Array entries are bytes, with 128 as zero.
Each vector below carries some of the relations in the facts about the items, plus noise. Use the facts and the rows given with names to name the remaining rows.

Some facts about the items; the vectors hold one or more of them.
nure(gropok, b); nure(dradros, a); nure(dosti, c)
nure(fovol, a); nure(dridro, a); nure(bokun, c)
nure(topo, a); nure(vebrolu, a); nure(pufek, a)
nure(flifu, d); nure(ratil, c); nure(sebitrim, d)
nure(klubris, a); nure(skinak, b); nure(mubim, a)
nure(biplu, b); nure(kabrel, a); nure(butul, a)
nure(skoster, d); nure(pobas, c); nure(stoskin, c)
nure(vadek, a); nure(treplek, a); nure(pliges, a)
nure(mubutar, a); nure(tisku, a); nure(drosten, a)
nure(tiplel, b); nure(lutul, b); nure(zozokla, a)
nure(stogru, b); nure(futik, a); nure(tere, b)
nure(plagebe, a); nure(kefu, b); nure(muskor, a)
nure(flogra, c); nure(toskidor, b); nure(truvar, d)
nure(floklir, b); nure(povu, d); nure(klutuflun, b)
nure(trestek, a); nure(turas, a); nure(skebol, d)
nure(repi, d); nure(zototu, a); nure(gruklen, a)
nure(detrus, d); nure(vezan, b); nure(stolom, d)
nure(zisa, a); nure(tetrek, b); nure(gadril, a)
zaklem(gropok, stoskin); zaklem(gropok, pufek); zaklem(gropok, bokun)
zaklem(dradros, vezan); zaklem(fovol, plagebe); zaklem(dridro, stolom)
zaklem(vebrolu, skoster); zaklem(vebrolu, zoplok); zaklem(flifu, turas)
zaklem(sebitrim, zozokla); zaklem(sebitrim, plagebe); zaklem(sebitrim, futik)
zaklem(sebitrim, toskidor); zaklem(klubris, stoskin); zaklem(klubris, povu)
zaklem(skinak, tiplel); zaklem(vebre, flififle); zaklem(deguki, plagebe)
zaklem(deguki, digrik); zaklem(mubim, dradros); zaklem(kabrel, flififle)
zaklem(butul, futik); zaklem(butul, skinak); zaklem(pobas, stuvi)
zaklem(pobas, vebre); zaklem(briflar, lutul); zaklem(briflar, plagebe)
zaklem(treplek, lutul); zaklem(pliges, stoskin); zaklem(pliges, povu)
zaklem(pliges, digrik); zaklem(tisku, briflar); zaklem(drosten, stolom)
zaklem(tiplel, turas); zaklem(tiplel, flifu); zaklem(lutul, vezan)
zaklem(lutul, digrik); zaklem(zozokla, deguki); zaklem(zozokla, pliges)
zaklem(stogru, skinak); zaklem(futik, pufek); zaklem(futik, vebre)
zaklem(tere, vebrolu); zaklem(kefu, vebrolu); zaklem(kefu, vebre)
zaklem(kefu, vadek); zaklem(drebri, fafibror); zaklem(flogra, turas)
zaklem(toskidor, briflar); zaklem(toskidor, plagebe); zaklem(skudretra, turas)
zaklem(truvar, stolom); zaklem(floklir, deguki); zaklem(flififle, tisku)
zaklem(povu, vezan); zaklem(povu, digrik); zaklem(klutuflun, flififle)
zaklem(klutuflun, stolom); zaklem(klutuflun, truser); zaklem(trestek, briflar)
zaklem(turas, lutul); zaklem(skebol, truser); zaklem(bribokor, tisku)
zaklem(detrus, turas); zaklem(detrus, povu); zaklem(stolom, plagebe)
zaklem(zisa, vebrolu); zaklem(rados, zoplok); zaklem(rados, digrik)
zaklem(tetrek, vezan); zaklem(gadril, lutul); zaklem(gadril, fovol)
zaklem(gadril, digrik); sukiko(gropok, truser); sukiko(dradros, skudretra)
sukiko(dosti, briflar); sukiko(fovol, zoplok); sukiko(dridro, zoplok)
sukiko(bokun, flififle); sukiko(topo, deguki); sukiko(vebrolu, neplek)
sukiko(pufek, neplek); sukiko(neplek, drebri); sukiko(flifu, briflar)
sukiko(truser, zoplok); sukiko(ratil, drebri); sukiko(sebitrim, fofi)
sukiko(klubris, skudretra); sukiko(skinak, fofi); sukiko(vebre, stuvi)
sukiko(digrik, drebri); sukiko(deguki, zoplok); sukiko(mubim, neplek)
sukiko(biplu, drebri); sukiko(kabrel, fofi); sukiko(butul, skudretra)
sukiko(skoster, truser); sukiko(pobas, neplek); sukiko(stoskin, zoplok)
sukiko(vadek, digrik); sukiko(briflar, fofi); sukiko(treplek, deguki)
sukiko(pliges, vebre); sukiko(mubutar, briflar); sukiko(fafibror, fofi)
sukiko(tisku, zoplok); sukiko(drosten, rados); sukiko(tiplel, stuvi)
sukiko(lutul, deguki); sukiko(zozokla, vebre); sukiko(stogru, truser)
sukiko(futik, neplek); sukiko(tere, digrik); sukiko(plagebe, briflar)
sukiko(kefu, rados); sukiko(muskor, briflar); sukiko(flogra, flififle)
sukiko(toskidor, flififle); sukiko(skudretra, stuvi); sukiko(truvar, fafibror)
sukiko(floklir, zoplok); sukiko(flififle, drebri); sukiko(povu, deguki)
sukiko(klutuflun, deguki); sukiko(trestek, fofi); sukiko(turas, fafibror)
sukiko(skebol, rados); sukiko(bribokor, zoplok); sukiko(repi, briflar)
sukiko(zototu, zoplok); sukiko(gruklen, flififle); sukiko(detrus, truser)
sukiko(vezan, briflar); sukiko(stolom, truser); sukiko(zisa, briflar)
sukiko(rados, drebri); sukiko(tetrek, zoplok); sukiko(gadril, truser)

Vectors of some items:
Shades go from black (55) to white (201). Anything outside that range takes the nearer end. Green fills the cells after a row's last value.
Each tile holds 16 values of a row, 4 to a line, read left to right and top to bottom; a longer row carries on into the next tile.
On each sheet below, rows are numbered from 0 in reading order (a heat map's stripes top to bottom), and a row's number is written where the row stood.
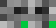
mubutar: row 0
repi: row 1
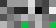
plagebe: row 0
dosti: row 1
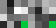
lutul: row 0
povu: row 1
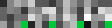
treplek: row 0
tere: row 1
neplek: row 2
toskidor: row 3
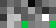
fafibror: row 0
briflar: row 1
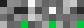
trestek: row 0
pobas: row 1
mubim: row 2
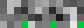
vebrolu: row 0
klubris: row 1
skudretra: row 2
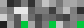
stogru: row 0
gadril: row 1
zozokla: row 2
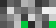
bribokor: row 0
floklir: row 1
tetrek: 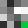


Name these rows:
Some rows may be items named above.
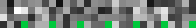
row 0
lutul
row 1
stuvi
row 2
tisku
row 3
trestek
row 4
truvar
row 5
skinak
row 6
turas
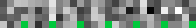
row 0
dridro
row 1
stolom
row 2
stuvi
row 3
drebri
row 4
zisa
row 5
dosti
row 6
vebre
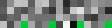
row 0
dridro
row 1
mubim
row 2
vezan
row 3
butul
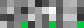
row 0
butul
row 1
klutuflun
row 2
digrik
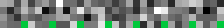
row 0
skoster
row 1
kabrel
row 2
flogra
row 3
skudretra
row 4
turas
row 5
tetrek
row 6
fovol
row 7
flifu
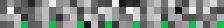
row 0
flififle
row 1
deguki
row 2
stuvi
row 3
biplu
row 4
tiplel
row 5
rados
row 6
stoskin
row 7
drosten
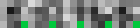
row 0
sebitrim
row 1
skebol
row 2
neplek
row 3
povu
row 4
detrus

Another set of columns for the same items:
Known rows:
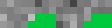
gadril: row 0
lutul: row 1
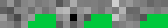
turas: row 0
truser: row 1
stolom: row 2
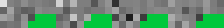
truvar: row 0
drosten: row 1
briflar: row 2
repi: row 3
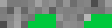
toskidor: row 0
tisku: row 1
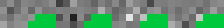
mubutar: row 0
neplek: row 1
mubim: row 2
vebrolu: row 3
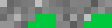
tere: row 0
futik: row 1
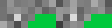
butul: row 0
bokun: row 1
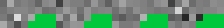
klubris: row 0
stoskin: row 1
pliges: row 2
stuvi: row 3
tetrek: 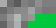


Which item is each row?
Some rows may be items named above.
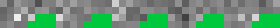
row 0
mubim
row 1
detrus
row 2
stolom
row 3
turas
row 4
treplek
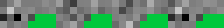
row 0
vebre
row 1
skinak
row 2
vezan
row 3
vebre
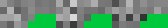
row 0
povu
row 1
skebol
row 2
flififle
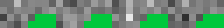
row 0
rados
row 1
klutuflun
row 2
flogra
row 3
digrik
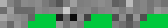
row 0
sebitrim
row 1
vebre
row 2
drebri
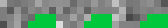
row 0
toskidor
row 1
zisa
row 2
skoster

